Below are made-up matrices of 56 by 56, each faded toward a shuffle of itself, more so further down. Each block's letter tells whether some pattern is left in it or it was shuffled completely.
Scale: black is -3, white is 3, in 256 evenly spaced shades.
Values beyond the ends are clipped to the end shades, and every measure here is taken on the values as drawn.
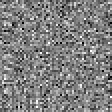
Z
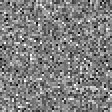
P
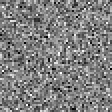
P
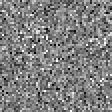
P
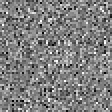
Z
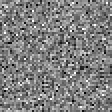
P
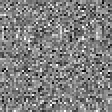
Z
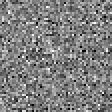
Z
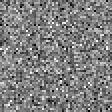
P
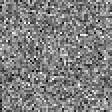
P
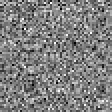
Z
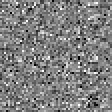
Z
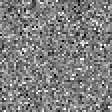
P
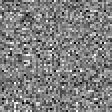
Z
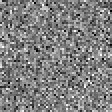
P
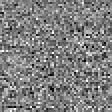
Z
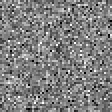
P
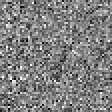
Z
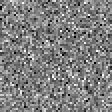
P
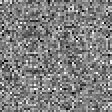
Z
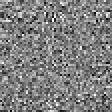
Z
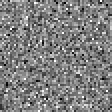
P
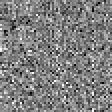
Z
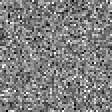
P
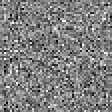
Z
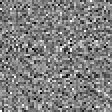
Z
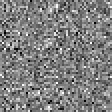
Z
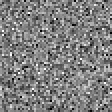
P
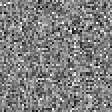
Z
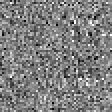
Z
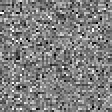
Z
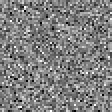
P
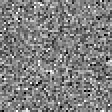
P
